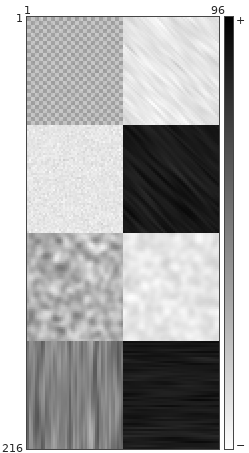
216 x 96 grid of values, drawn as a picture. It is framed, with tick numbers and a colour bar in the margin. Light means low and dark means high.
It is made of 4 by 2 panels. Panel 1,1: low, checkered. Panel 1,2: very low, slanting down to the right, faint in contrast. Panel 2,1: very low, fine-grained, faint in contrast. Panel 2,2: very high, slanting down to the right, faint in contrast. Panel 3,1: low, blotchy. Panel 3,2: very low, blotchy, faint in contrast. Panel 4,1: middling, streaked downward. Panel 4,2: very high, streaked across, faint in contrast.
